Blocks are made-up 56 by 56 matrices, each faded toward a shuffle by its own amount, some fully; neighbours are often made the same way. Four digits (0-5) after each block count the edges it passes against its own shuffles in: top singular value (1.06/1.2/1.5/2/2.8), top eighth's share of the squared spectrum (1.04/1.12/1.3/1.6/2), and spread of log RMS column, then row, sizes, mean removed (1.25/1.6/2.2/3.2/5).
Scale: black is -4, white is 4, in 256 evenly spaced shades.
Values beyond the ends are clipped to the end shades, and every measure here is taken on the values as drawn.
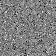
0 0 0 0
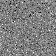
0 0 0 0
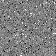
0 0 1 0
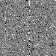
2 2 2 0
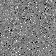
0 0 0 0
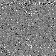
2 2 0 1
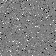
0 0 0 0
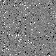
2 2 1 0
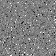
1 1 0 0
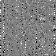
3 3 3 0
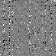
3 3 3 0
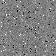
1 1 0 0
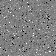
0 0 0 0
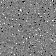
0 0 0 0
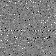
2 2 0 1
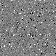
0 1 0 1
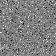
0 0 0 0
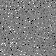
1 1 0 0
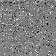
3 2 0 0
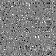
3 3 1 1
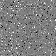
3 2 0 0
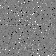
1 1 0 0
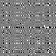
5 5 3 3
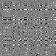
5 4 2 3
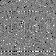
4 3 0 2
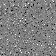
2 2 0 0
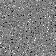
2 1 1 0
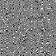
4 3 2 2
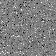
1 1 0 0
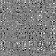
4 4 3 2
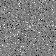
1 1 0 0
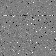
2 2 0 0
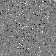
1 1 0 0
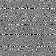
3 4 0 3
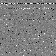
3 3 0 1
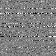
2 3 0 3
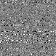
2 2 0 2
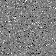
0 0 0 1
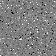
2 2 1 0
